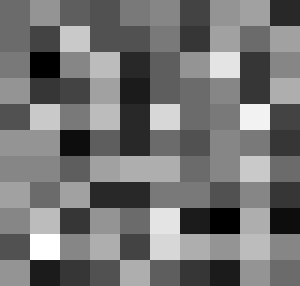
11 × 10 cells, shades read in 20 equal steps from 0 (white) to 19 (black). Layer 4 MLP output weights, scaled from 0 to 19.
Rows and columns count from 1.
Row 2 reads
11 14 4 13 13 10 15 7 11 7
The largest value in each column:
13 19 18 16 17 12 17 19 15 18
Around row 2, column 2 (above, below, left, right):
8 19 11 4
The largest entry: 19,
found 2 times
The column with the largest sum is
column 5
